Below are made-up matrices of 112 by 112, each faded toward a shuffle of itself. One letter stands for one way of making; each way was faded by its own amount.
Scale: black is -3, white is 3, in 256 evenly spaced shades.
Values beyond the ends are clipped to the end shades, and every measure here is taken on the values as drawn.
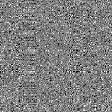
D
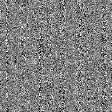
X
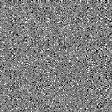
D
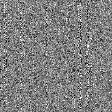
X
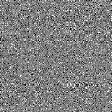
D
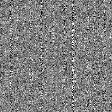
X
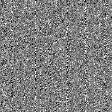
X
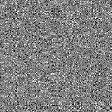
D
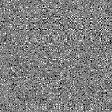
D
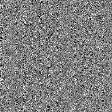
X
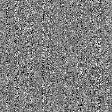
X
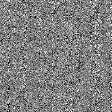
X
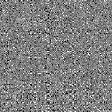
D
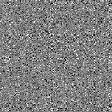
D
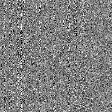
X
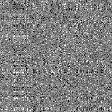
D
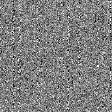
X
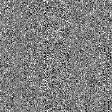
X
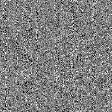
X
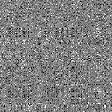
D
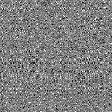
D
